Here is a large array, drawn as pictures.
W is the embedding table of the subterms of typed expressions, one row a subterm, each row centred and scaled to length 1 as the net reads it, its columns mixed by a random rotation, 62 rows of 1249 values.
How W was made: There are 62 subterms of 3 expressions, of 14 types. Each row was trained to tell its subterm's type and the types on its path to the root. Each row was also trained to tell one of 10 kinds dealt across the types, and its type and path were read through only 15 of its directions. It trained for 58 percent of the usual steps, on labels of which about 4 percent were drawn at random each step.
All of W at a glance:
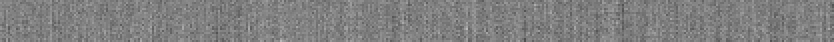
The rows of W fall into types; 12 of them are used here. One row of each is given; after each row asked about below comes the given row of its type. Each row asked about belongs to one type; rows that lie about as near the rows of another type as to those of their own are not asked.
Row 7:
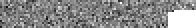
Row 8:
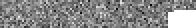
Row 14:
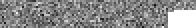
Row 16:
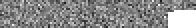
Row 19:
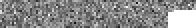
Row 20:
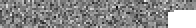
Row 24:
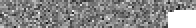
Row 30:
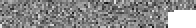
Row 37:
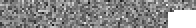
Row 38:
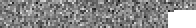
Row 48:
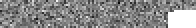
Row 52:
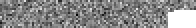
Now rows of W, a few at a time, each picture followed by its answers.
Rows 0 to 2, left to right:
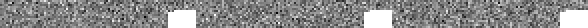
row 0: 38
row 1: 19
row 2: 30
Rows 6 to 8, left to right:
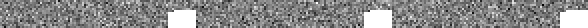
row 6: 37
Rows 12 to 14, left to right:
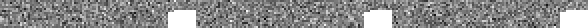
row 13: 7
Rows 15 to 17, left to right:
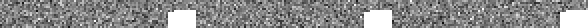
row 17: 52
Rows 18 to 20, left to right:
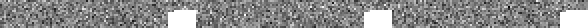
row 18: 38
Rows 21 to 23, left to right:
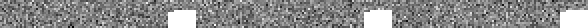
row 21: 24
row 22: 38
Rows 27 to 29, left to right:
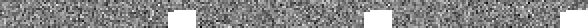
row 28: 37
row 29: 19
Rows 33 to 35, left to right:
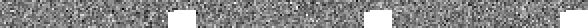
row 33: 24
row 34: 14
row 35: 19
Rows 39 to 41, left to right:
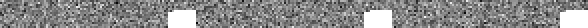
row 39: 14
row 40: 48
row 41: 14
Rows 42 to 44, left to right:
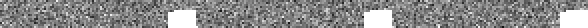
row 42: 48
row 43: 14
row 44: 48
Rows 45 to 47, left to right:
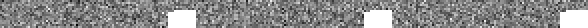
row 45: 37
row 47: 24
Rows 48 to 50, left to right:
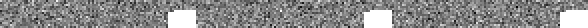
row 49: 30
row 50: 30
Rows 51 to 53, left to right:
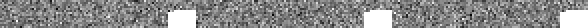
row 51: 20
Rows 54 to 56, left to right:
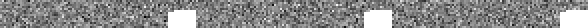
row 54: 52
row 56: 38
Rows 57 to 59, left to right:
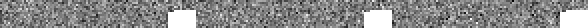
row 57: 16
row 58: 24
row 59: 52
